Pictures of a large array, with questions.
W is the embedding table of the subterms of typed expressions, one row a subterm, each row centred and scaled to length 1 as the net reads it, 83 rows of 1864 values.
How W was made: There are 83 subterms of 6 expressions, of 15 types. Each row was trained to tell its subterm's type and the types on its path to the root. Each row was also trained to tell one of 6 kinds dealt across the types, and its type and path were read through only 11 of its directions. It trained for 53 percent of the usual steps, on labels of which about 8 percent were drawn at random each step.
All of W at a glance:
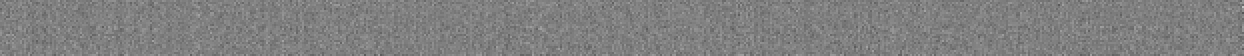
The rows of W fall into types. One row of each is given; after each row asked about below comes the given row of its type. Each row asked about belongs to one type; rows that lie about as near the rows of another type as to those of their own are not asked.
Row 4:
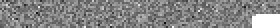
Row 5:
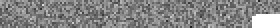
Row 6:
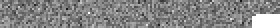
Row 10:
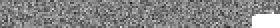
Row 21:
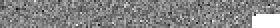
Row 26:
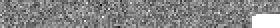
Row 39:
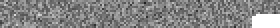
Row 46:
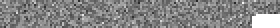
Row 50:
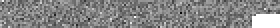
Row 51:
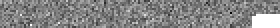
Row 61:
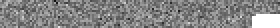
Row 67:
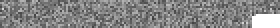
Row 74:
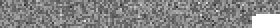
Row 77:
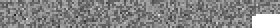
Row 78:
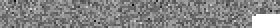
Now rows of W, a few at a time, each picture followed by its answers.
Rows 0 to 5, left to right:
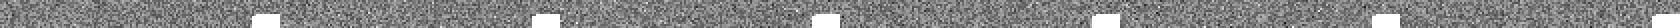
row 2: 77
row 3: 21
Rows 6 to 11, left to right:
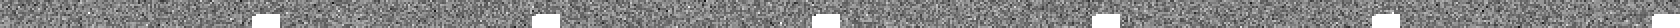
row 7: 51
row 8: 4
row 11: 74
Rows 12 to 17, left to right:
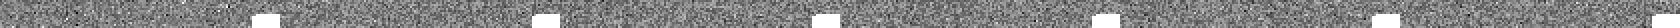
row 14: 67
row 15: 50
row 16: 6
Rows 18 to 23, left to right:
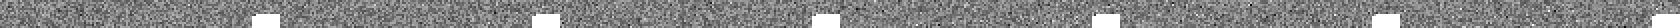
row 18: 10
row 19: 67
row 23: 10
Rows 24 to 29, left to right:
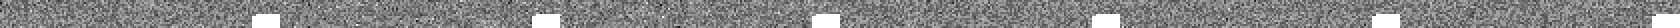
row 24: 21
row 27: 21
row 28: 67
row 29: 74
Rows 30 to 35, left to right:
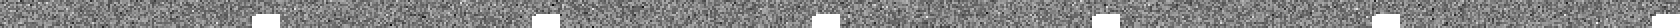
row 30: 61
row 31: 50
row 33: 50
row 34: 61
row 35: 39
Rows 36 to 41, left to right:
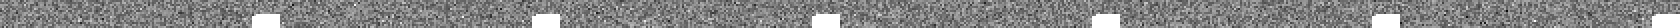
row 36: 61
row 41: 77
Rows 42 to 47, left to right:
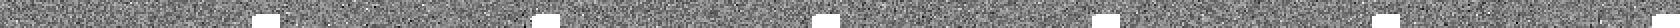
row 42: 4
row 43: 77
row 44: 21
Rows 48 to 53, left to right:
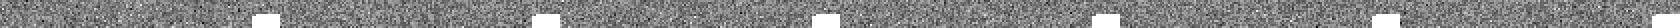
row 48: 4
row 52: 5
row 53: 5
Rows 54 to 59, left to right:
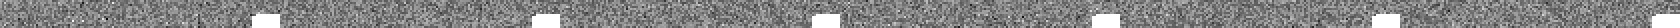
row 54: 74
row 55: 39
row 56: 6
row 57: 10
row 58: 50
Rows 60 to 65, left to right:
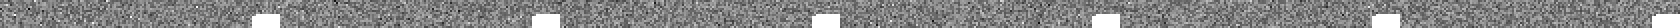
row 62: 67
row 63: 5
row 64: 51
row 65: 4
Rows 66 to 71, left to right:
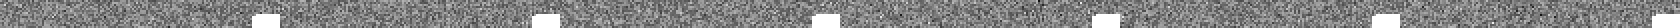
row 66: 61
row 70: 46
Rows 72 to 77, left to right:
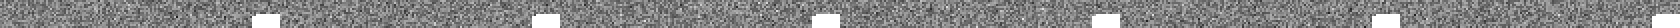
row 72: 6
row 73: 21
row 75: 67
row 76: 50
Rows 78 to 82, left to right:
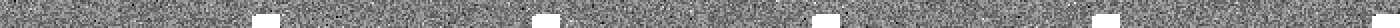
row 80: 4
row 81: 74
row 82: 74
